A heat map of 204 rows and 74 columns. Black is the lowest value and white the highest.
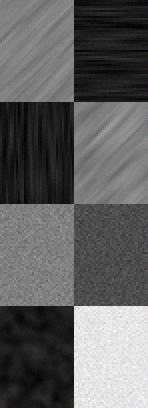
It is made of 4 by 2 panels. Panel 1,1: middling, slanting up to the right, faint in contrast. Panel 1,2: very low, streaked across, faint in contrast. Panel 2,1: very low, streaked downward, faint in contrast. Panel 2,2: middling, slanting up to the right, faint in contrast. Panel 3,1: middling, fine-grained, faint in contrast. Panel 3,2: low, fine-grained, faint in contrast. Panel 4,1: very low, blotchy, faint in contrast. Panel 4,2: very high, fine-grained, faint in contrast.
